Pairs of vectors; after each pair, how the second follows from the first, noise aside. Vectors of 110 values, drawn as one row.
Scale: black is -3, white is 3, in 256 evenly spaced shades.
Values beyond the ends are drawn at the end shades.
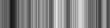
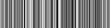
shuffled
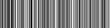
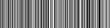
shuffled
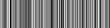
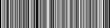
shuffled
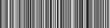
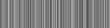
shrunk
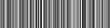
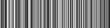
shuffled
